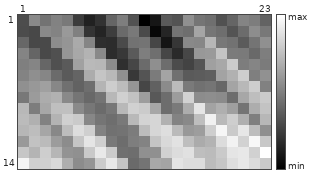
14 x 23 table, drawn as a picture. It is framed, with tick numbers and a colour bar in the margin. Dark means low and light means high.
The top middle is the ninth with the lowest average. The bottom right is the ninth with the highest average. Values rise toward the bottom.
